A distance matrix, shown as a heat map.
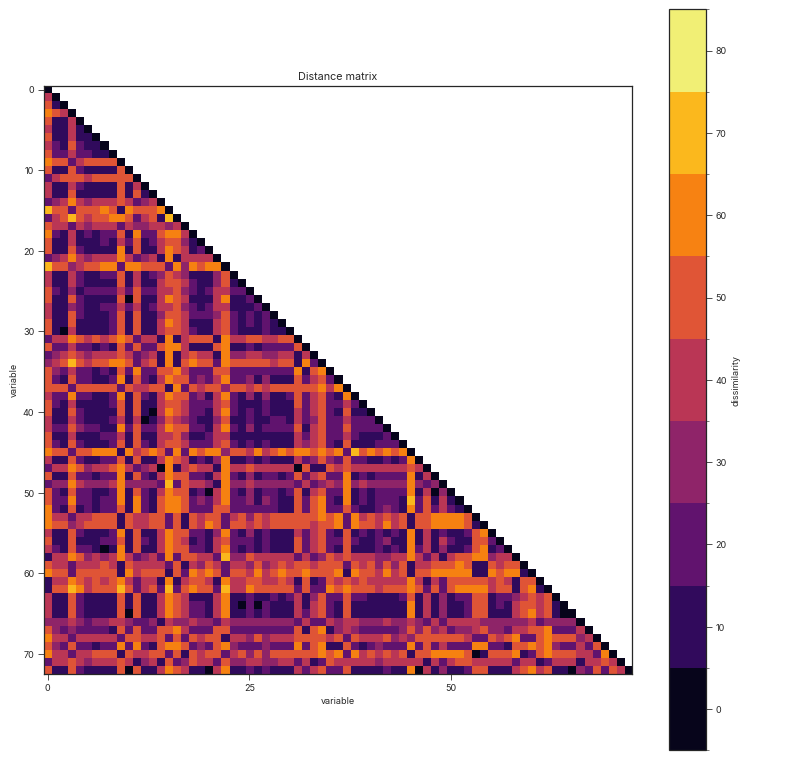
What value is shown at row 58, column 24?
30
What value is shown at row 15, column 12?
50
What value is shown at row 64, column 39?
10
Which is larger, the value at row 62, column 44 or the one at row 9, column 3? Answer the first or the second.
the first
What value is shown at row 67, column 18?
20
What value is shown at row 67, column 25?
20
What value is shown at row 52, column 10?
10
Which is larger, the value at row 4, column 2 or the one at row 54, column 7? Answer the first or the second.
the second
